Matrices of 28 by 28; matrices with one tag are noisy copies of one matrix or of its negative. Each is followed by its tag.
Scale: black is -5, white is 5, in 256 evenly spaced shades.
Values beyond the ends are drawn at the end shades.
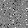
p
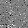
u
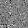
u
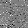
u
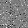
u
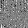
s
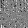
s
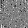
s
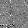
u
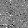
u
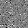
u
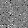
u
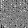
s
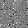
p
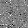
u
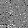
u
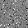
p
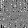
s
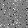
p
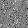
p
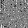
s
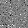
u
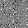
p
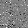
u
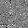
u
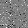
u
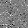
u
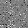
u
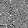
u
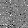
u
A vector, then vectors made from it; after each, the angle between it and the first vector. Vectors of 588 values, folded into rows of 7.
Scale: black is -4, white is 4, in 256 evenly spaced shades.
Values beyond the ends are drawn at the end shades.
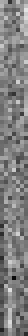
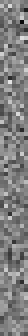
orthogonal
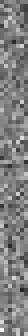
partly opposed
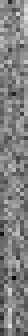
nearly parallel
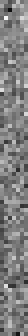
partly aligned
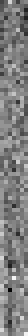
nearly opposite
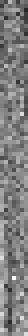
nearly opposite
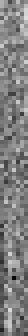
nearly parallel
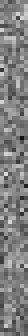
partly aligned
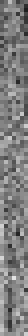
nearly opposite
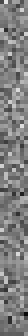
orthogonal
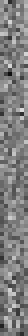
partly aligned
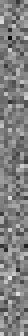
orthogonal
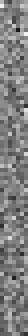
partly aligned
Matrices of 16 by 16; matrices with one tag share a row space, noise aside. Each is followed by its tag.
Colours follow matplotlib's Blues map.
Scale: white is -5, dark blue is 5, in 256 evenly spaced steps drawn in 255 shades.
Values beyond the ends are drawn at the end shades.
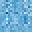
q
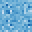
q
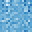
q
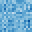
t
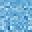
q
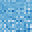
t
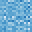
t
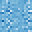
q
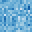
t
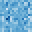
q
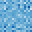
t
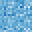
t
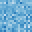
t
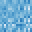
t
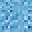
q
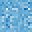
q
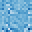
q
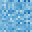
t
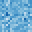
q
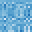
t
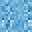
q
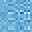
t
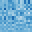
t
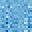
q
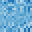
t
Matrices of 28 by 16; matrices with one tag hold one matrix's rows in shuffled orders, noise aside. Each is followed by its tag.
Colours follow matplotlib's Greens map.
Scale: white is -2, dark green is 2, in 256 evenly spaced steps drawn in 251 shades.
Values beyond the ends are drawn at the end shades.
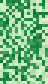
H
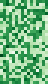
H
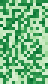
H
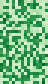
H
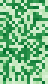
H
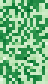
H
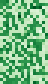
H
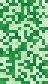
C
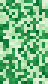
C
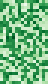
C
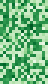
H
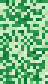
H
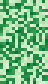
C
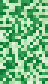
C
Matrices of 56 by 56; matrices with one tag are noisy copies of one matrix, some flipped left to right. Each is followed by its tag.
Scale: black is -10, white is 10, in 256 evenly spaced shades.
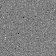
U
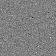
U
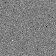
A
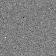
U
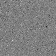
A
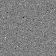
U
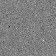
A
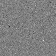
A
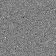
U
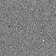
A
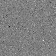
A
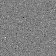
U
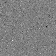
A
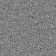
U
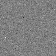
U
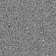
A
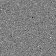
U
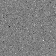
A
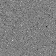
A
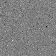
A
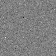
U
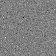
U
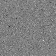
A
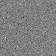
U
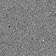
A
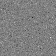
U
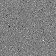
A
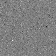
A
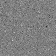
A
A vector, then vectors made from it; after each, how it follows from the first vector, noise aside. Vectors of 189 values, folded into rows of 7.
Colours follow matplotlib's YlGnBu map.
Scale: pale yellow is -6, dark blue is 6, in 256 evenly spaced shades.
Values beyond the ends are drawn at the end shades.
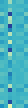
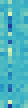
sign-scrambled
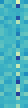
reversed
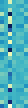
scaled up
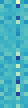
reversed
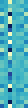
scaled up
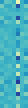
reversed
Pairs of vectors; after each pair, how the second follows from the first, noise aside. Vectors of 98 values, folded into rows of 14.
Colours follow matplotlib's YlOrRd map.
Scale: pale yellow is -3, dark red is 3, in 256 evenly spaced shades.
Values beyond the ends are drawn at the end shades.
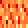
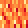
wrapped around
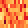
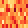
wrapped around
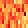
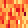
copied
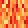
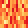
copied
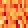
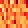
wrapped around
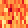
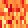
copied
